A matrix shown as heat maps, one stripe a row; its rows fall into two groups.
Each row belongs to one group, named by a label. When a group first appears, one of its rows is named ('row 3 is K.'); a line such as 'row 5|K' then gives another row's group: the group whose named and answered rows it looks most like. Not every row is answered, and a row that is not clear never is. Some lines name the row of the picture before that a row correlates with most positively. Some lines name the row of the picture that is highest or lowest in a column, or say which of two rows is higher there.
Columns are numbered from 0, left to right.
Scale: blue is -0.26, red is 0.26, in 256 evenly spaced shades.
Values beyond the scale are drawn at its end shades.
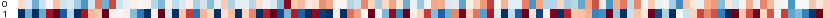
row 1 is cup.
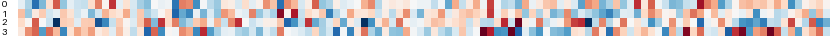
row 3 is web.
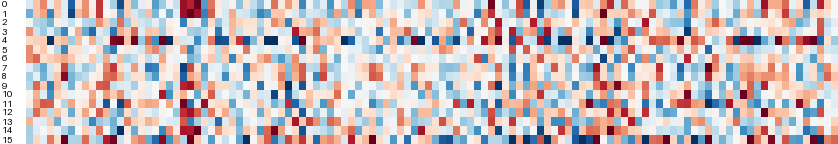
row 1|web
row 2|cup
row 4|web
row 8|cup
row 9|web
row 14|web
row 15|cup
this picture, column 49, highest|15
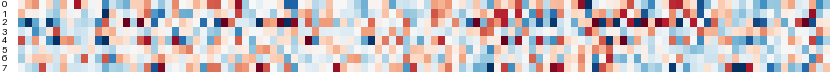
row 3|cup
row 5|web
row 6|cup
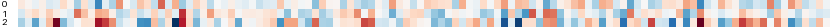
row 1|cup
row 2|cup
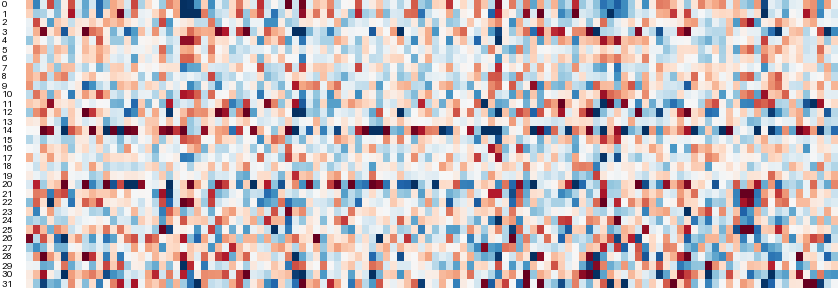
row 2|web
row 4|web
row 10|web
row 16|web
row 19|cup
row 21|web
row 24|web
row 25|web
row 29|cup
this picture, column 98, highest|11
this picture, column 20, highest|14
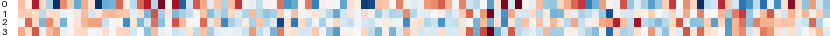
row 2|web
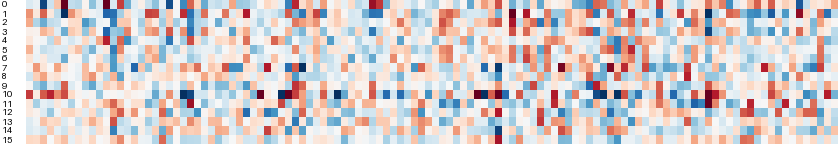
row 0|cup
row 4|cup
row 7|web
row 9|cup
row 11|cup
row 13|cup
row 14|web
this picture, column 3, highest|10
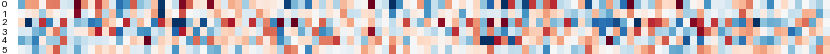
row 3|cup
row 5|cup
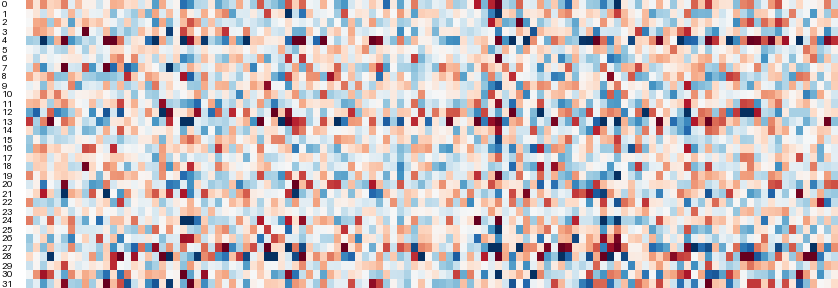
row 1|web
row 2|web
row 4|cup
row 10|web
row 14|cup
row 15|web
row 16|cup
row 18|cup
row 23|web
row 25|web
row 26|web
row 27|web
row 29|cup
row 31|cup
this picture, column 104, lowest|28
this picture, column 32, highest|27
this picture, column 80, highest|21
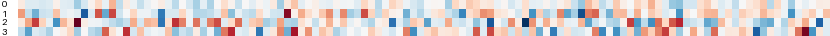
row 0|cup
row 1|cup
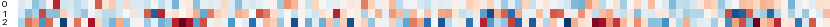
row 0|cup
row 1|web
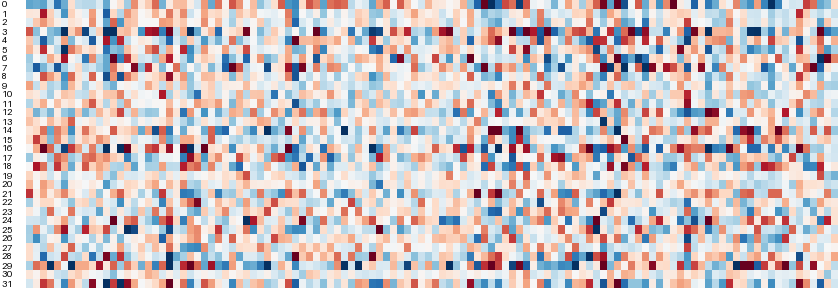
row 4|cup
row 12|cup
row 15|web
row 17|cup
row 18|web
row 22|web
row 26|web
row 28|cup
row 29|web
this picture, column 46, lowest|3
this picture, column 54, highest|3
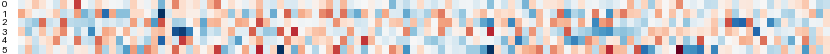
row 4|cup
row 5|web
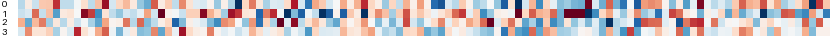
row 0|cup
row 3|cup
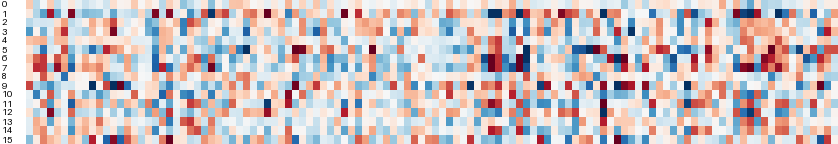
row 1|web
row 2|cup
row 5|cup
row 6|web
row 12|web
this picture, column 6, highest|1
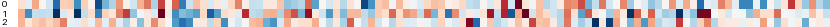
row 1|cup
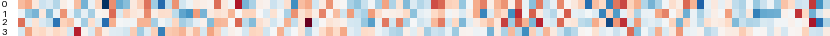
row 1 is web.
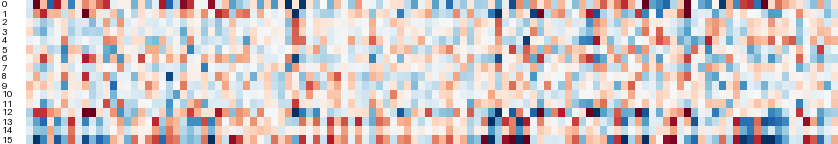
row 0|web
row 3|cup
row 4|cup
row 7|cup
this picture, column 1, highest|0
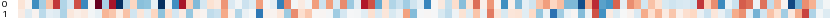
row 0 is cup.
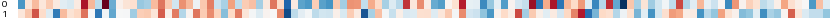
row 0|cup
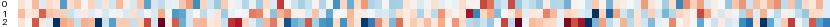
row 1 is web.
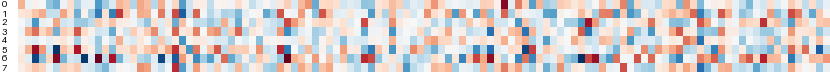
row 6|cup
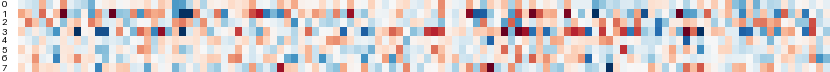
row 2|web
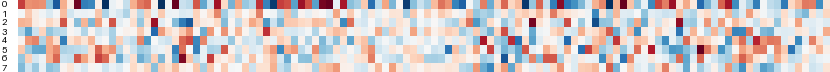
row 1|web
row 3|web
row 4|web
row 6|cup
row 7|web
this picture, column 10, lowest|0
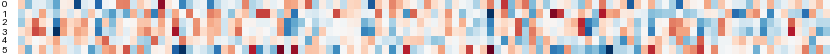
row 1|web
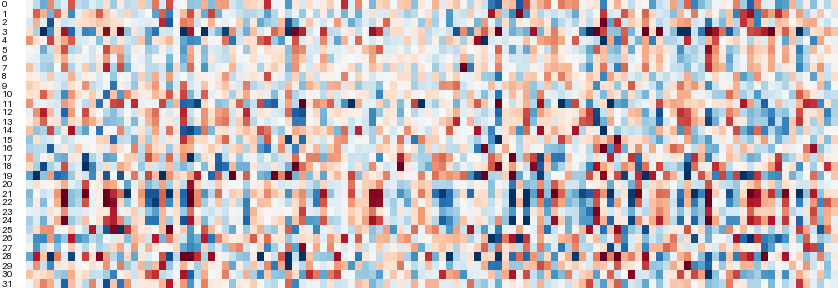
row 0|web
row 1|web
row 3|cup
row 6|cup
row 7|cup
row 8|web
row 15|web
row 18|cup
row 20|cup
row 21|cup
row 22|cup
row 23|cup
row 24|cup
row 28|web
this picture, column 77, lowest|11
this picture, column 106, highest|3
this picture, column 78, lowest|28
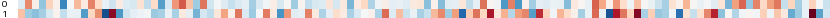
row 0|web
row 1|cup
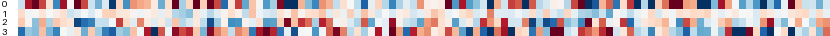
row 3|web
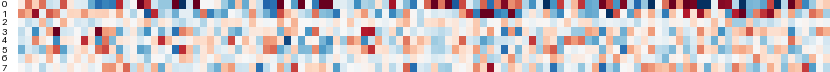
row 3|cup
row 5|cup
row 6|web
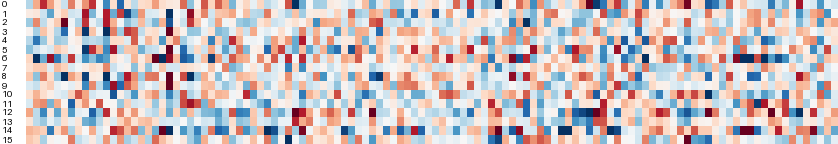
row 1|cup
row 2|cup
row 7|web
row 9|cup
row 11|web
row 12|cup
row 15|web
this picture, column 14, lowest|1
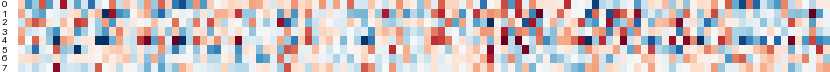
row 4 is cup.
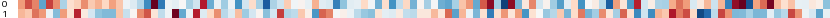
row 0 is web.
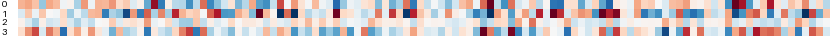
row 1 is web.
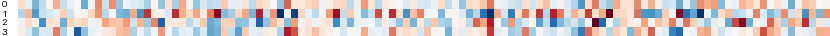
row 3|cup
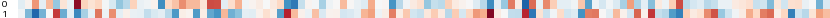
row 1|cup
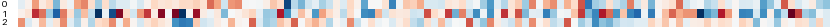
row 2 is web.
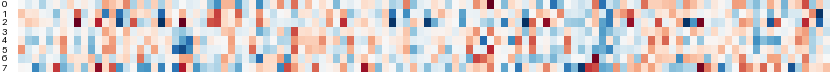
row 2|cup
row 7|cup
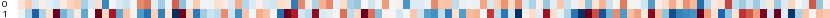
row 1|cup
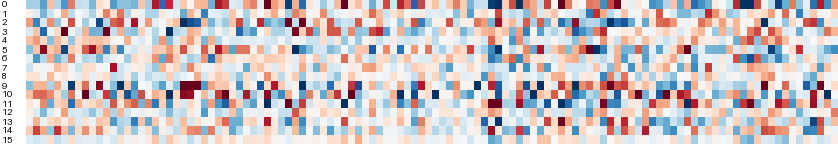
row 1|cup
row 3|cup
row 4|web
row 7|cup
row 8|web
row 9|web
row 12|cup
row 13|web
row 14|web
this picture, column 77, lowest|11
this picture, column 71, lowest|9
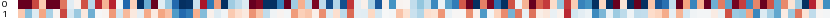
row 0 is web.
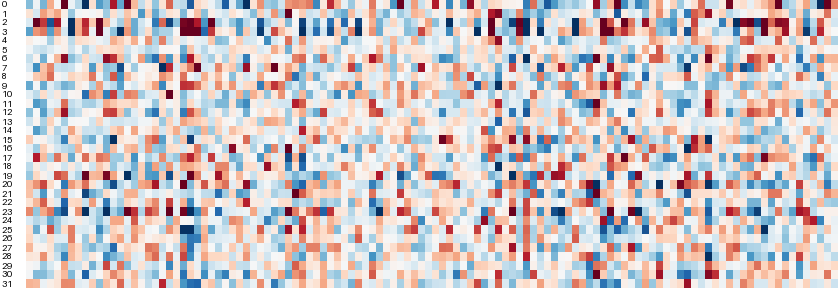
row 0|cup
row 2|web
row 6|cup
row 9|web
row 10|cup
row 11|cup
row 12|cup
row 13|web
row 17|web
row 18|web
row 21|cup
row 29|cup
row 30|cup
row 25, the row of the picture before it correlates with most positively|1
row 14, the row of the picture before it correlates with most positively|1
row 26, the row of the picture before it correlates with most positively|1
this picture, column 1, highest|2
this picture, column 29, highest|16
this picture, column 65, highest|24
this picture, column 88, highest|2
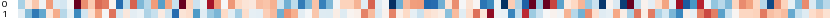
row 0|cup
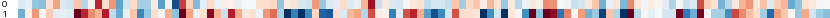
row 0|cup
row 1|cup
